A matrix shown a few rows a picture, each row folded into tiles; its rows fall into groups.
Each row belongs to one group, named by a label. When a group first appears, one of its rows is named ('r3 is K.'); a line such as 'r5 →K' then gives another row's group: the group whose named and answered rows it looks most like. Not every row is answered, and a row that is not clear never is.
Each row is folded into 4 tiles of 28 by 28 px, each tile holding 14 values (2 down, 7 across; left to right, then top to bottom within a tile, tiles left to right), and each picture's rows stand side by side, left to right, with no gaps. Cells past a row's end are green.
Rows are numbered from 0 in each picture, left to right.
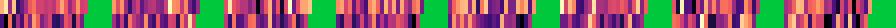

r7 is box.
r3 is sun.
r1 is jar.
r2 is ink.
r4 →box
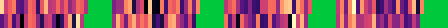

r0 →ink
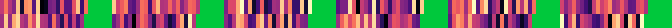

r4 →box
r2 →box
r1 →ink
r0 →box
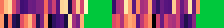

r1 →box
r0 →ink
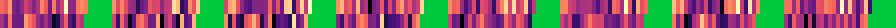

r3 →ink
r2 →ink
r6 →ink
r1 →ink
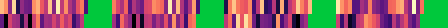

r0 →sun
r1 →sun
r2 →box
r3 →ink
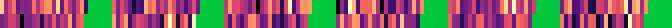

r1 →sun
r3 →box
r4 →jar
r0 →sun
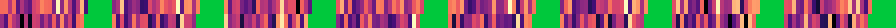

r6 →ink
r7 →jar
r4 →ink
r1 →jar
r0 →sun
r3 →ink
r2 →sun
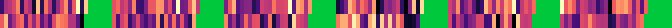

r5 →ink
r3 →box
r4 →jar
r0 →box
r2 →jar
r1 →sun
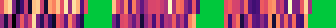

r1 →sun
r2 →sun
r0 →jar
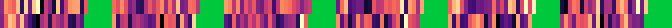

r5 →box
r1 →sun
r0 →box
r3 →jar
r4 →ink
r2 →ink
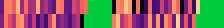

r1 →box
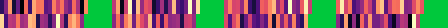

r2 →sun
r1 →box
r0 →jar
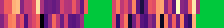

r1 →sun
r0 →box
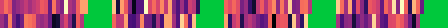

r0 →ink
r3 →sun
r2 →sun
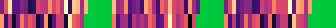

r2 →jar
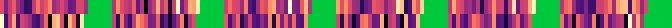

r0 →sun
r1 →ink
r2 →sun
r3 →ink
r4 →ink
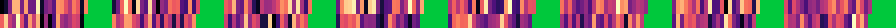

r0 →box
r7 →jar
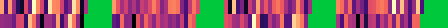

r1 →ink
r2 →jar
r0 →jar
